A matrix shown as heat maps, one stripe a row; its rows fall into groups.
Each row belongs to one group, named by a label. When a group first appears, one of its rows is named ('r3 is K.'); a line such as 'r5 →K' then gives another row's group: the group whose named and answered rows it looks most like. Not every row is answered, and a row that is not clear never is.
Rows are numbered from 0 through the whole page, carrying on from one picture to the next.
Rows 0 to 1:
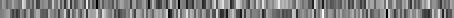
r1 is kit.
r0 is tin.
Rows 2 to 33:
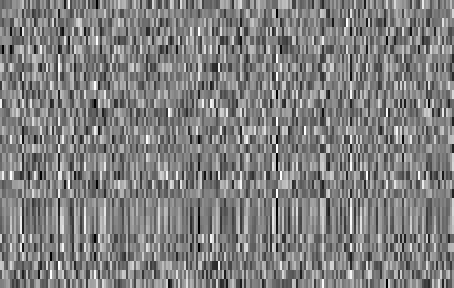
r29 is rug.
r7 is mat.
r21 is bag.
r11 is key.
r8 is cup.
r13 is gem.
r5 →cup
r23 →cup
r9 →bag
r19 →rug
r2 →tin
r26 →rug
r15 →cup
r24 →rug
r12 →rug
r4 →mat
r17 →rug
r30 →gem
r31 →bag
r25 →rug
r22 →tin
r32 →key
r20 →rug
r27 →rug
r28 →gem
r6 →kit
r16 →key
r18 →cup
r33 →kit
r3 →rug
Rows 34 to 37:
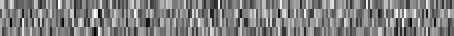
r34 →bag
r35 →key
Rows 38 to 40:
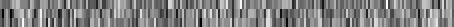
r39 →mat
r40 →mat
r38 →tin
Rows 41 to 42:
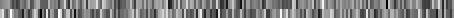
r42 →bag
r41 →kit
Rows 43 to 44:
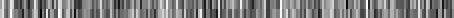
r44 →bag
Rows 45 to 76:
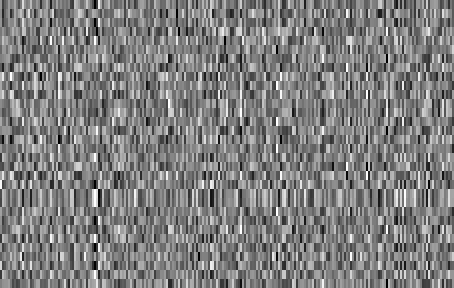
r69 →gem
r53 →bag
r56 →tin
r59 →kit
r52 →mat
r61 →cup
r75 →key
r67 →key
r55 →bag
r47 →gem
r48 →tin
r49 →key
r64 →bag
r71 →key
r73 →rug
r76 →kit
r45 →gem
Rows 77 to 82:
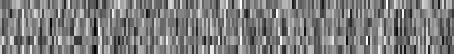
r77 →tin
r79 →gem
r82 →gem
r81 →bag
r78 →cup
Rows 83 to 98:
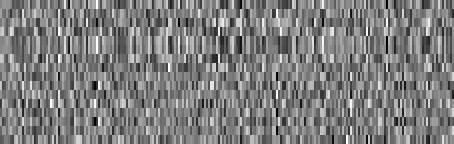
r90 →tin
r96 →gem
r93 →cup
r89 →bag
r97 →rug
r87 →kit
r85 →tin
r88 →kit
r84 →cup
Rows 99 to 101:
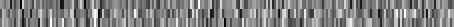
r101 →key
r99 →cup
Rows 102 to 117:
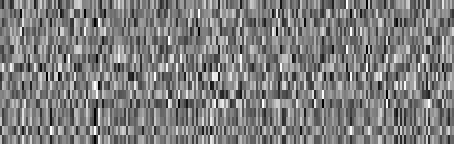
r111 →key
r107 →mat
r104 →gem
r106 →tin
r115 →gem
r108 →tin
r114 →gem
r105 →rug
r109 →bag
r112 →kit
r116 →key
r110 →mat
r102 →mat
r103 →cup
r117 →gem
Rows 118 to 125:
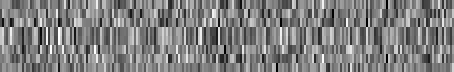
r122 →bag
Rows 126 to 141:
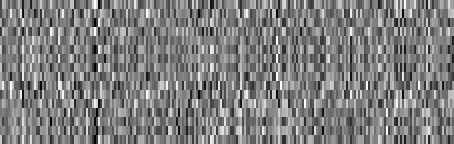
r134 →cup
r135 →bag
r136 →rug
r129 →key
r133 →gem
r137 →key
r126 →key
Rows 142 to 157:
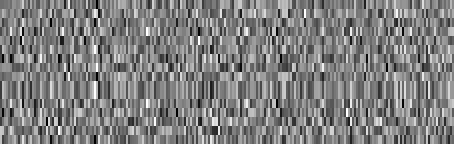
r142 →tin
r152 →key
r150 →tin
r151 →key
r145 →rug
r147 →key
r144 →gem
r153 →rug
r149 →kit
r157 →gem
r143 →key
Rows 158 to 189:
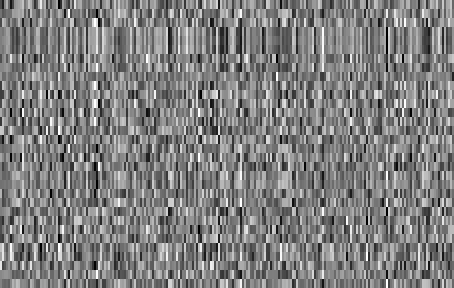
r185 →bag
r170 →cup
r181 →kit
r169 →key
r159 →tin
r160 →key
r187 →gem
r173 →mat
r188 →kit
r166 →cup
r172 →bag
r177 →tin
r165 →kit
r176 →gem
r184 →mat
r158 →mat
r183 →rug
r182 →mat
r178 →tin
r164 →rug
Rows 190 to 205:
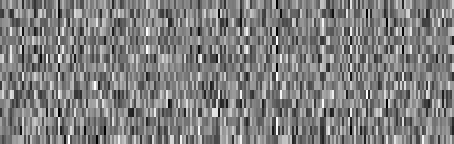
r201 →kit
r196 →bag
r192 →kit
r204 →cup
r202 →mat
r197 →rug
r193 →rug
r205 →tin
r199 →key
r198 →cup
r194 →cup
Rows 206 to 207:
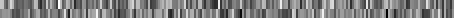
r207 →kit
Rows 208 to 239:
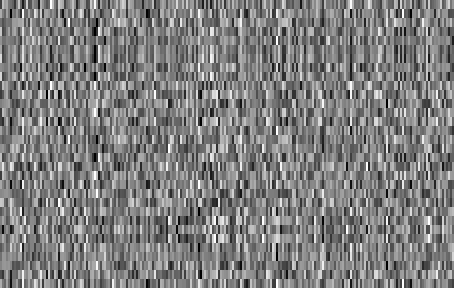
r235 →rug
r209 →cup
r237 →kit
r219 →kit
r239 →cup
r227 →key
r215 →cup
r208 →key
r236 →rug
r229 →kit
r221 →mat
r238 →mat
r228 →cup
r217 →key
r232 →tin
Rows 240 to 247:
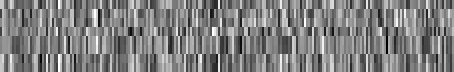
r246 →bag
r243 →mat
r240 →bag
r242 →key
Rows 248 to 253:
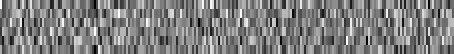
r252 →mat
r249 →tin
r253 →gem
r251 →key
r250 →rug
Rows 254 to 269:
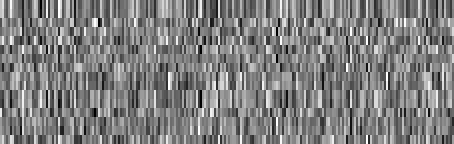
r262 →tin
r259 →mat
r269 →bag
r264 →mat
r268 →cup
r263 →tin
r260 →rug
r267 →cup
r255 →bag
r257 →rug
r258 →bag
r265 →mat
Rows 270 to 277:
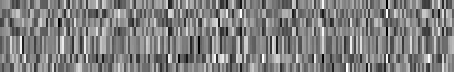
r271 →tin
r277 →mat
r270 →kit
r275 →rug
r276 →tin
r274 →rug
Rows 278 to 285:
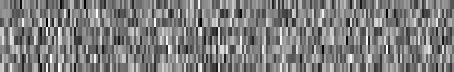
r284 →key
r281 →bag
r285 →bag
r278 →cup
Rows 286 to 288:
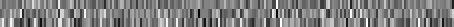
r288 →bag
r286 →cup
